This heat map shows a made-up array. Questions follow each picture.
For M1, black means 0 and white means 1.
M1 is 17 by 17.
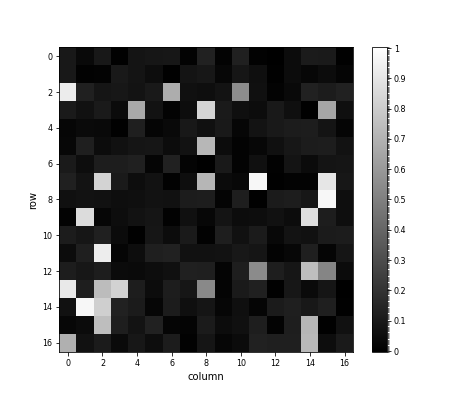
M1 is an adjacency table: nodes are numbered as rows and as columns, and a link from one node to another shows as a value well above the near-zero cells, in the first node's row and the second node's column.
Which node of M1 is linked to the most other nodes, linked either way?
node 2
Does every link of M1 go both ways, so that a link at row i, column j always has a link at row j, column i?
no
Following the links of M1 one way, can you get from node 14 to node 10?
yes
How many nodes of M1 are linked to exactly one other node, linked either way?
4
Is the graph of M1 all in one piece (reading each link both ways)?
yes
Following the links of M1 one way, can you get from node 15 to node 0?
yes
